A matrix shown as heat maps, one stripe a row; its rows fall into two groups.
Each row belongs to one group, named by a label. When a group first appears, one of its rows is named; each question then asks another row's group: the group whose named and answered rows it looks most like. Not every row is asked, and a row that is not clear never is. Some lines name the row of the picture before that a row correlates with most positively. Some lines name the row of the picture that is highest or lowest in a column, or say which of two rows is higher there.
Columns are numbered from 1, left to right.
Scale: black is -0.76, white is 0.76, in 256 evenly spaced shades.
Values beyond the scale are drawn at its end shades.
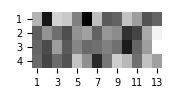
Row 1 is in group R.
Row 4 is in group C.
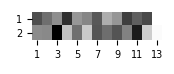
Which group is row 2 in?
C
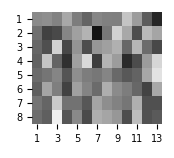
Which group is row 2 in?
C
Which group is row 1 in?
R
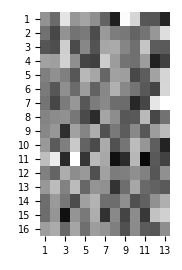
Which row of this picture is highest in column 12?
7
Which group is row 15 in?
C
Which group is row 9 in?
C
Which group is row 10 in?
R
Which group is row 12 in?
R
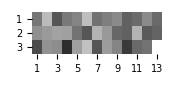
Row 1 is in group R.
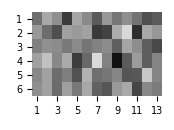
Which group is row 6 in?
C
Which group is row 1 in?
R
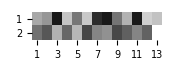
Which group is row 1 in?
C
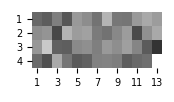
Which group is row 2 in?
C
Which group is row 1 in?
C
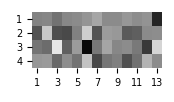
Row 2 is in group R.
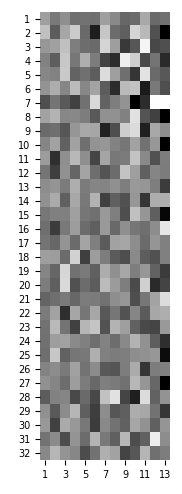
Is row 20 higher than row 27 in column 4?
No
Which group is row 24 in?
R
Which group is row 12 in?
C
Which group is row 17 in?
C
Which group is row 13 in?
R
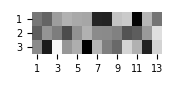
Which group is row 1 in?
C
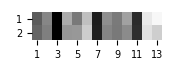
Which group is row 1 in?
C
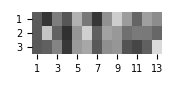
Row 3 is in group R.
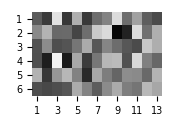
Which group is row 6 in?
C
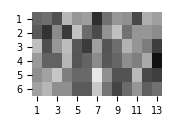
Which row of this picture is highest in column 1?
3
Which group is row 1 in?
C
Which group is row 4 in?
R
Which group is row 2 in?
C
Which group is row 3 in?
R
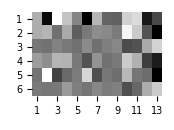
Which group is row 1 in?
R
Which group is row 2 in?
R
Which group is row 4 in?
R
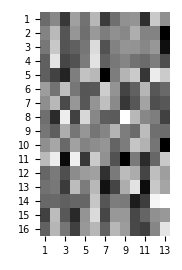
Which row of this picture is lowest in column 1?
15
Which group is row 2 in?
R
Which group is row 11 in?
C
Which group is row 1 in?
C
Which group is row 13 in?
C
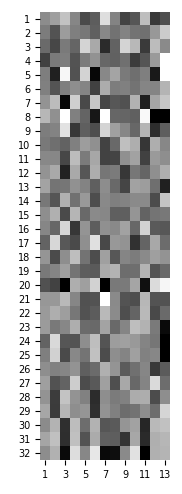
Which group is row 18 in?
R
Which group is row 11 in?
C
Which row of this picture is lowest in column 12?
8
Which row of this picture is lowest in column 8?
32
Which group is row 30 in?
C
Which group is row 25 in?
R
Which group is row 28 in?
R
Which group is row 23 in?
R
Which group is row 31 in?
C
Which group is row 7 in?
C
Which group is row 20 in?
C
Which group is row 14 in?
R
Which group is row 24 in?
R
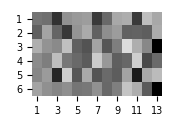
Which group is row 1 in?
C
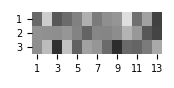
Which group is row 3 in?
C
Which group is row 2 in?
R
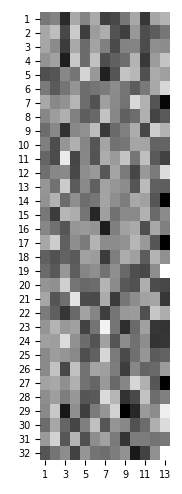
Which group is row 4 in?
C
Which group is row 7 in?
R
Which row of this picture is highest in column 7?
23
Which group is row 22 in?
C
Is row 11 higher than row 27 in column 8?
Yes
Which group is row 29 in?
C
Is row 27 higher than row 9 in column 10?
Yes
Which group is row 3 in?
C
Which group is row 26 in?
C
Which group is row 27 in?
R
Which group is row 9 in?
C
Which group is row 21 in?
R
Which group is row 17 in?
R
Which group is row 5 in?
C
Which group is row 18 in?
C
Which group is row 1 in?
C
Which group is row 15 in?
R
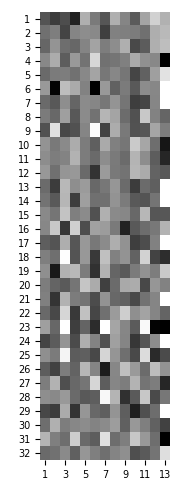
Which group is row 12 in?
R
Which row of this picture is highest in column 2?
9
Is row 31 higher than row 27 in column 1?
Yes
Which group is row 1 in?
C
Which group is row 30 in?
R
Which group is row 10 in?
R
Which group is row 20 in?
C
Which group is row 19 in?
R
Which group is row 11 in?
R
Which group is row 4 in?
R
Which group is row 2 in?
C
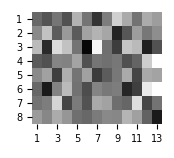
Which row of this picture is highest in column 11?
7
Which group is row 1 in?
C
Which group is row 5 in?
C
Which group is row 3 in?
R
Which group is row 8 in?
R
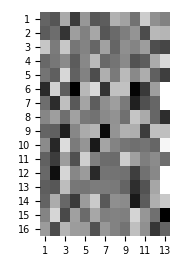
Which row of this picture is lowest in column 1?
6
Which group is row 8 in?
R
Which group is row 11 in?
C
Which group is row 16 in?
R
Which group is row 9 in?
C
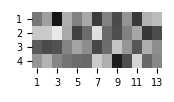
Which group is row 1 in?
C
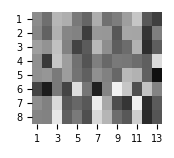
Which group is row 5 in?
R
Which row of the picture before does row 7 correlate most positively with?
4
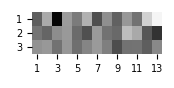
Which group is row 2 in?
R
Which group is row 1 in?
C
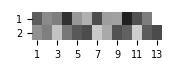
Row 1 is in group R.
